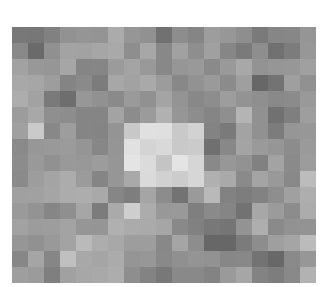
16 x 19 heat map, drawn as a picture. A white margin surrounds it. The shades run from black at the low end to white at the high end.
Ninth with the highest average: centre. Grain: blotchy. Stripes: none. Odd patch: higher, in the centre.
